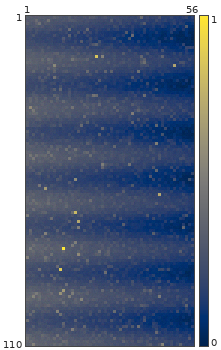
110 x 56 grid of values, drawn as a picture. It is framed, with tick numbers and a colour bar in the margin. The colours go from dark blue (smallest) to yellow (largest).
Slope: up to the left. Average level on the scale: 20%. Stripes: horizontal, repeating 7 times.
